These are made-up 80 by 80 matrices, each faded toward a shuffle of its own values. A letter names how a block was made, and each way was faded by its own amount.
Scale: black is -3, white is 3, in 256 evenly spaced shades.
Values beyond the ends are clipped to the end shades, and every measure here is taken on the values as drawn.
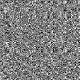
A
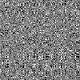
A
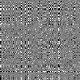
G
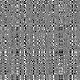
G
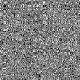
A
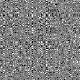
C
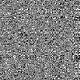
A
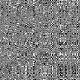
C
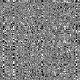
C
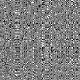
C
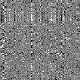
C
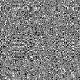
A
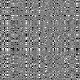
G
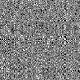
A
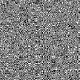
A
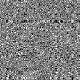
A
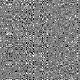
C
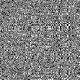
A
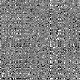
C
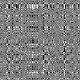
G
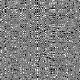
C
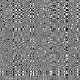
G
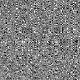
A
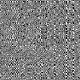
C
